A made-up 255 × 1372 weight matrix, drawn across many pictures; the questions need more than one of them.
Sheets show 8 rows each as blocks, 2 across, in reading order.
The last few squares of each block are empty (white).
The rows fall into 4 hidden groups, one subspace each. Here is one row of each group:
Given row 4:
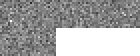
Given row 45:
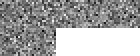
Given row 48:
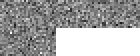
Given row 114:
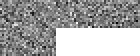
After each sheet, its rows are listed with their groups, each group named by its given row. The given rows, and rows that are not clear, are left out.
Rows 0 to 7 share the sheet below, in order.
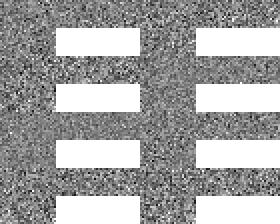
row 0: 48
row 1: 114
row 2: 45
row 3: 114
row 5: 114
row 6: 4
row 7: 45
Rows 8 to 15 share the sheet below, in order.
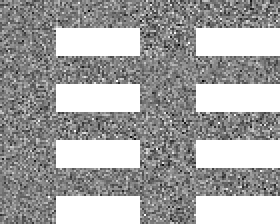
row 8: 4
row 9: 114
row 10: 48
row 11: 4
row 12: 48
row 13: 45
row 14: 114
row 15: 48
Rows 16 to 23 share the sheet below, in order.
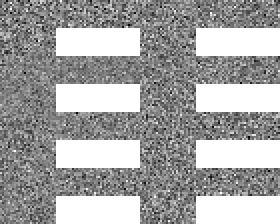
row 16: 114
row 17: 114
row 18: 114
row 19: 114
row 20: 4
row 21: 45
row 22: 48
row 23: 114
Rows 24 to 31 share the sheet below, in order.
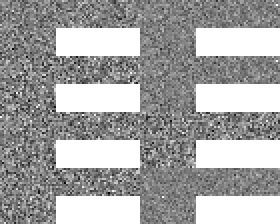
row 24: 114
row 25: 45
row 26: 45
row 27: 45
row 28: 45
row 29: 45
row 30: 45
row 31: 114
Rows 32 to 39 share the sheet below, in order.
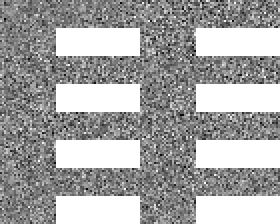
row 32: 48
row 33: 45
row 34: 48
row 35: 48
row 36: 45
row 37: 4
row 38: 48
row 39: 45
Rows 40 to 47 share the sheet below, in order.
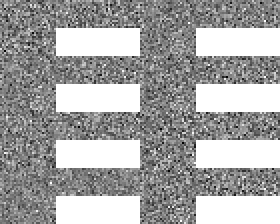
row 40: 114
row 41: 48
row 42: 48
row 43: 48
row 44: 45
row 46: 4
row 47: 48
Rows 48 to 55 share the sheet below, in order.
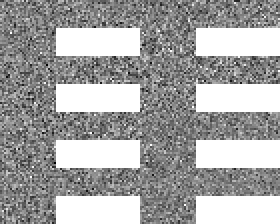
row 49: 114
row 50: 114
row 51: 114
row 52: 45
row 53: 114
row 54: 45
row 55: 4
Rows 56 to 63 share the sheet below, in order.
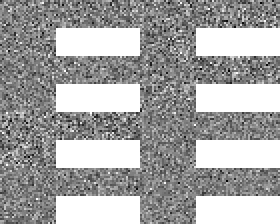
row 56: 4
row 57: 48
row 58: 45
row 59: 114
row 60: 114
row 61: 4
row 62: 114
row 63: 4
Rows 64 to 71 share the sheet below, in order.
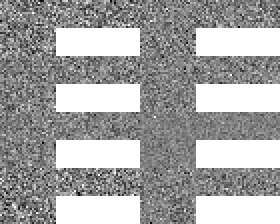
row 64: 114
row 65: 4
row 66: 45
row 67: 114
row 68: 45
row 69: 48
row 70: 4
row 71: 48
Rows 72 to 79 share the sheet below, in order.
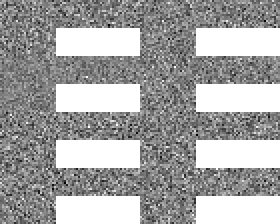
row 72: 45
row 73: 48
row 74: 48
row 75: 4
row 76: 114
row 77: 4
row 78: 45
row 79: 45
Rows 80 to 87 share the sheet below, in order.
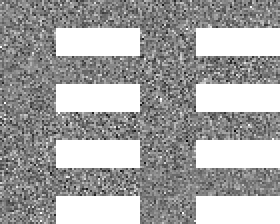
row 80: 45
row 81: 4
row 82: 48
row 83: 4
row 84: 4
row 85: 4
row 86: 48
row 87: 4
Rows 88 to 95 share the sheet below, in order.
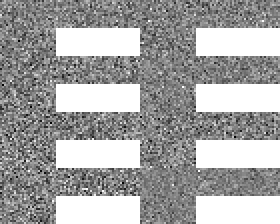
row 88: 4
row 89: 4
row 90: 4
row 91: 45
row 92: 4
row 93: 48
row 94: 48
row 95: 114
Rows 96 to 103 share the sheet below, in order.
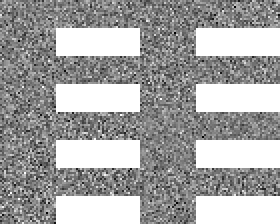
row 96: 4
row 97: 114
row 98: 45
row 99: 4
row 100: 48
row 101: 45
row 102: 4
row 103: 48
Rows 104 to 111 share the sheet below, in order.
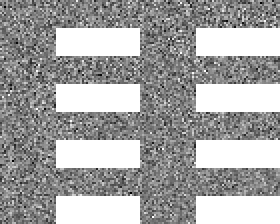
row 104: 4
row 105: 48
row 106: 48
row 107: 45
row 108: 114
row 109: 45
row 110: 114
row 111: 114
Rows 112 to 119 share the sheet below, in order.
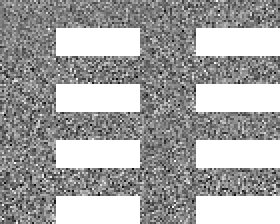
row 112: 114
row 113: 45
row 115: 45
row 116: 48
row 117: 48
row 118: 45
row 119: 48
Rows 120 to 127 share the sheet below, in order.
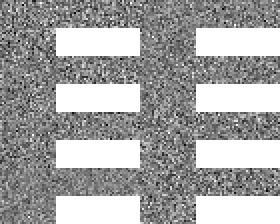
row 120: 4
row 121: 48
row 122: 48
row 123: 45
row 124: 114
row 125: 4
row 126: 114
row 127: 48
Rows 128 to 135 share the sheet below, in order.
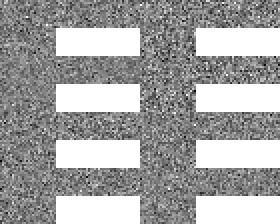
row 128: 4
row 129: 45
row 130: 114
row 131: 4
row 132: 114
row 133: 4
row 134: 114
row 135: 4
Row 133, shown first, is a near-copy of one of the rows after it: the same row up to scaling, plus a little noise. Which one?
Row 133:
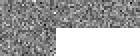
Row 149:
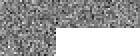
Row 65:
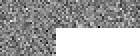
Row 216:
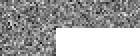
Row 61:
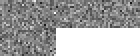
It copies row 61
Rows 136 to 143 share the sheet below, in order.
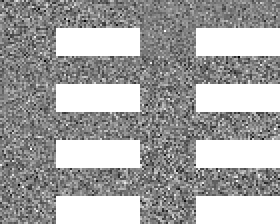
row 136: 48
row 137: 48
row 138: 48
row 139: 114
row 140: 114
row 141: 114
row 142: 4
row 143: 4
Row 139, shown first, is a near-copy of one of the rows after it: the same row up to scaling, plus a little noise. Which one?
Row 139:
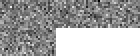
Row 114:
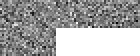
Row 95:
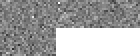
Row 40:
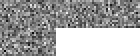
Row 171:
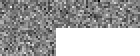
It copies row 171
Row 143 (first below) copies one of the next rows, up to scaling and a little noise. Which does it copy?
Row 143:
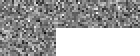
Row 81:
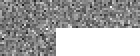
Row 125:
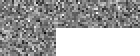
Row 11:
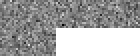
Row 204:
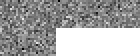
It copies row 125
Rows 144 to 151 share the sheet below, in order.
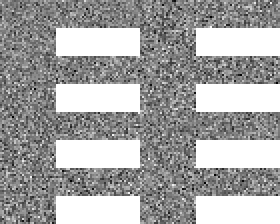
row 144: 114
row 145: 4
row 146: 114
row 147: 48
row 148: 114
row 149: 4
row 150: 45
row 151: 45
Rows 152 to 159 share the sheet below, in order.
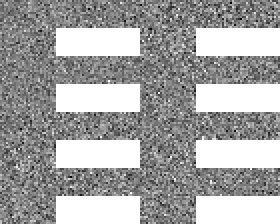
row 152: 48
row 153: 48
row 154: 45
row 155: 45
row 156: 45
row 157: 4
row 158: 114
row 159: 114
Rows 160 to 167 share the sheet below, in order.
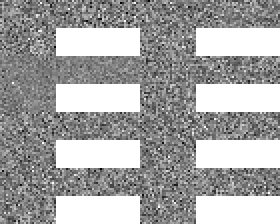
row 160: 48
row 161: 114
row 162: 114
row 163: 45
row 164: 45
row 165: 45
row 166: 45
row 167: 4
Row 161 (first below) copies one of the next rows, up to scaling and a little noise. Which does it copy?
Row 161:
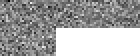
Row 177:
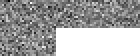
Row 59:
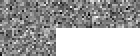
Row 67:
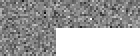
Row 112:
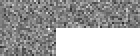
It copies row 177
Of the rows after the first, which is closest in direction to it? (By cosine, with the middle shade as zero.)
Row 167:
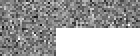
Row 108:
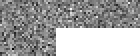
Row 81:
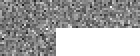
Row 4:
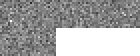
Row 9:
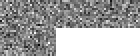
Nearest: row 4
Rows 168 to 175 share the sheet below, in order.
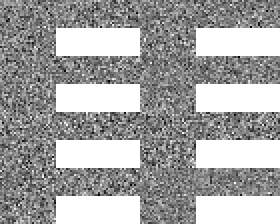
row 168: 114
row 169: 114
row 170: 45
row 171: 114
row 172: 114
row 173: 45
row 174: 45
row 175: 114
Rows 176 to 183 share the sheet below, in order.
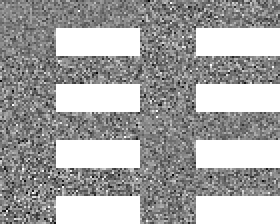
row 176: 45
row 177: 114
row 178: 114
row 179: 114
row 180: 114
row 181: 45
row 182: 4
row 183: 114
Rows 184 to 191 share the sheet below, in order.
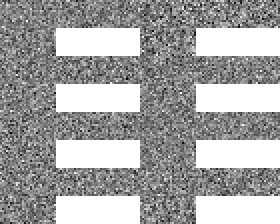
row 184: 45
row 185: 45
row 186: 48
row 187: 4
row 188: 4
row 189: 45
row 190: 48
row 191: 45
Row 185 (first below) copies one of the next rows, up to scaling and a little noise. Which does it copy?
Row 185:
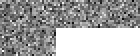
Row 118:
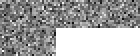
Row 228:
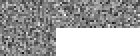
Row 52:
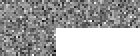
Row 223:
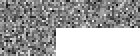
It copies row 118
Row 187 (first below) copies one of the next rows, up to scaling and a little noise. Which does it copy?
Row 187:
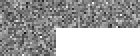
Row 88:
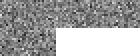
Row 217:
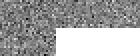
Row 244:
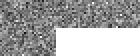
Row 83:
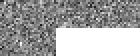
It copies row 244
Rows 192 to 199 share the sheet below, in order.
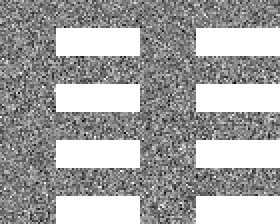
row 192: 114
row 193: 45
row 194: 45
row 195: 48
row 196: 48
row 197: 4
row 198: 48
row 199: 4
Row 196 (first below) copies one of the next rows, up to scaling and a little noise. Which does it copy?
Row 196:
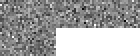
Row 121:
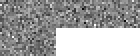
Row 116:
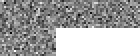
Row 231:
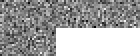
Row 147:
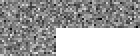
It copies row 121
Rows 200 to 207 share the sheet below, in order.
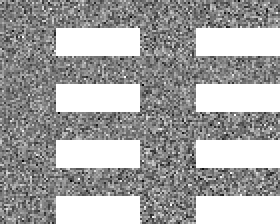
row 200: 45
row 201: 114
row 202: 48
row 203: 4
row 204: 4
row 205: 45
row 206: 45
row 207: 114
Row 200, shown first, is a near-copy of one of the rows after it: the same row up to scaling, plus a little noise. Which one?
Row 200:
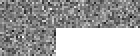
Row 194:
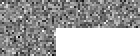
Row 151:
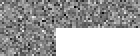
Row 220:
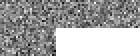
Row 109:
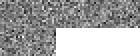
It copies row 109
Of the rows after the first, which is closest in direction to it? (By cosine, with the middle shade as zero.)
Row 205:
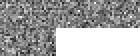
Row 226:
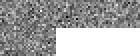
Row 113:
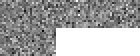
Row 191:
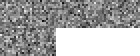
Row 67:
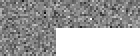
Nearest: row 191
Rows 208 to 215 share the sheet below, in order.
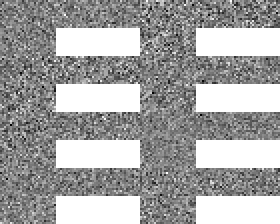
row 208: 45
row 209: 114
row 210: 45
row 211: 4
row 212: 4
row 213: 114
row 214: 48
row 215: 114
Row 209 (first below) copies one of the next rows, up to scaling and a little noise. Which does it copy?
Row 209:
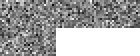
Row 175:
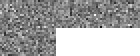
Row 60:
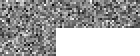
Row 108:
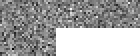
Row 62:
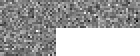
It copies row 60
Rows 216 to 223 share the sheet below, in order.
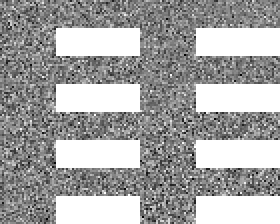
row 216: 4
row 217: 4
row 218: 45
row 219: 48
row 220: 45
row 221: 45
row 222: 48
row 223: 45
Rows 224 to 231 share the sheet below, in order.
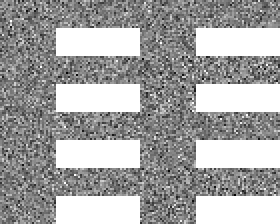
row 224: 4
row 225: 4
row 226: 114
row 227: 45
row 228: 45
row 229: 4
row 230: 45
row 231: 48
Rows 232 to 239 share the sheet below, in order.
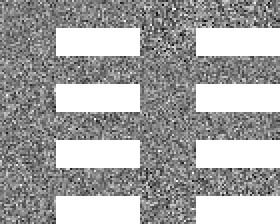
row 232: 48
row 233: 4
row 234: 45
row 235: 48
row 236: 114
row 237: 4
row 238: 45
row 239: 114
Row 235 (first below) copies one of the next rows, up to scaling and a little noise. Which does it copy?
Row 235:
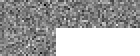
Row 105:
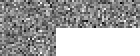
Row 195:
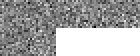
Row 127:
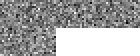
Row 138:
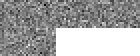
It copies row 138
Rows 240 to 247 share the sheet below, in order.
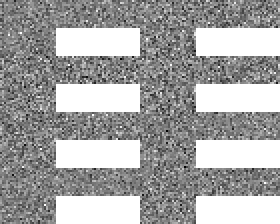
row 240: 48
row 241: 45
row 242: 48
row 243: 45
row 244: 4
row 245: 4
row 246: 4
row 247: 4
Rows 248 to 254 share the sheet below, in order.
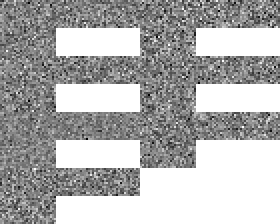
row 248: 48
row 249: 45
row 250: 45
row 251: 45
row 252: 48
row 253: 114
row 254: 4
